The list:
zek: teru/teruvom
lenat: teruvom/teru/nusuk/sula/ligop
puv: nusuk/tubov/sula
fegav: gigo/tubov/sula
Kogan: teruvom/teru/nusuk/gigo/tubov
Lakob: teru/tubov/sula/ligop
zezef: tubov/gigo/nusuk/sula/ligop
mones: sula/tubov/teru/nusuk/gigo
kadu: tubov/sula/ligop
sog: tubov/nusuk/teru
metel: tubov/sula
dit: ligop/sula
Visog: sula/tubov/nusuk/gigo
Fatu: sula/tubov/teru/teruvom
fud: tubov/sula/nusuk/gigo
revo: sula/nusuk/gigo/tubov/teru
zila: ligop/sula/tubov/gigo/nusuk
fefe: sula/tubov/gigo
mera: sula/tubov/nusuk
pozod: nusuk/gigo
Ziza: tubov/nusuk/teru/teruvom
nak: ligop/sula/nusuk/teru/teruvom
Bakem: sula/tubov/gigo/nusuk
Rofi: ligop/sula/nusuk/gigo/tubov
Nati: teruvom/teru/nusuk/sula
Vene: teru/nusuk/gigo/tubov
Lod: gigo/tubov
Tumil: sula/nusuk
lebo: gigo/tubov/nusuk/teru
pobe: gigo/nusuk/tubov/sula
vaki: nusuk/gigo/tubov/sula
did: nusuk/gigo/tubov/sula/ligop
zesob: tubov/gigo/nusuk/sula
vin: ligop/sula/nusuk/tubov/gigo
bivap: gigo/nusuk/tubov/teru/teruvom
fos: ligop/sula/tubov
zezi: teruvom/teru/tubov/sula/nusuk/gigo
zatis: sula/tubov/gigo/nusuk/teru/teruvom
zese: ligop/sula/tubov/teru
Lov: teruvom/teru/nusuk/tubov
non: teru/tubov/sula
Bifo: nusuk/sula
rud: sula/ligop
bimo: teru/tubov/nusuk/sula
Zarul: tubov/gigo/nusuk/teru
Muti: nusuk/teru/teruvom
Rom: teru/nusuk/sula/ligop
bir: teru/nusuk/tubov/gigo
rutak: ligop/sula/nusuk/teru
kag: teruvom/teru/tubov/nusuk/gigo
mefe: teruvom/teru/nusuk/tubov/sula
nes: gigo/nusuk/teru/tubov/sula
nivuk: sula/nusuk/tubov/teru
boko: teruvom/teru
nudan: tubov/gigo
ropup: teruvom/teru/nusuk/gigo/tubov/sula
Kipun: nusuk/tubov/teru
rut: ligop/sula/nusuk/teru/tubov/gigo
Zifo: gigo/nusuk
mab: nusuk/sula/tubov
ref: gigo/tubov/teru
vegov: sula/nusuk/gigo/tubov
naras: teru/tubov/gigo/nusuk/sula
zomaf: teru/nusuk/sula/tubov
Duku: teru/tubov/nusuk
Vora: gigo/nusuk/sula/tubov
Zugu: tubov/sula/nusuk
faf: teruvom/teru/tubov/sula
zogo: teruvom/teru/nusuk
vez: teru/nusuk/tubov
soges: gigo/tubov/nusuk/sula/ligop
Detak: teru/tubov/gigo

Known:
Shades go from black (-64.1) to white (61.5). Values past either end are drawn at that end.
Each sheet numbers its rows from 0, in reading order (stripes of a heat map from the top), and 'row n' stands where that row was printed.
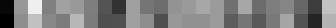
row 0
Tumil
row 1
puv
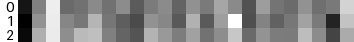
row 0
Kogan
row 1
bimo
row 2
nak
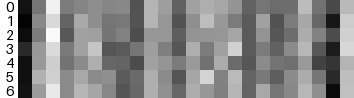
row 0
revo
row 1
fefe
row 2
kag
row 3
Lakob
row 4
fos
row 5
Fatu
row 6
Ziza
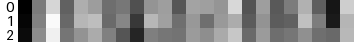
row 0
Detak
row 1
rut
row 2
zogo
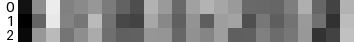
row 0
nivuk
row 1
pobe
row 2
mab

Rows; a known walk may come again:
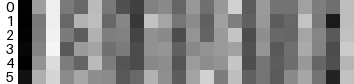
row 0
Nati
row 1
vin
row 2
ropup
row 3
kag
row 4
faf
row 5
Fatu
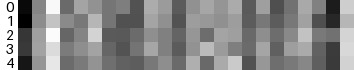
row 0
mones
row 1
puv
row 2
lenat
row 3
rud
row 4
vez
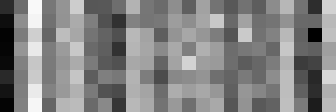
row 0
soges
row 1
zogo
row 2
nudan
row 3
rutak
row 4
Kipun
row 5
did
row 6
sog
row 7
rut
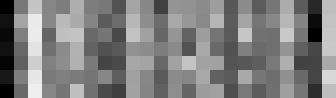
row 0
vaki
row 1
Ziza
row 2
fud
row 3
Vora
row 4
ref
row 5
vegov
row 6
pobe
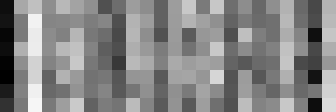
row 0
Muti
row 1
revo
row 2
zesob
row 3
nak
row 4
zese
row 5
Detak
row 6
Kogan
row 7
zezef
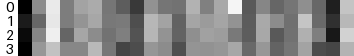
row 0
Duku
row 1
Zarul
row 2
Visog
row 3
Bifo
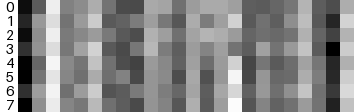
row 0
lebo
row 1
Lakob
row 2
nivuk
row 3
kadu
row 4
nes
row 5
naras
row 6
Rom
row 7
bimo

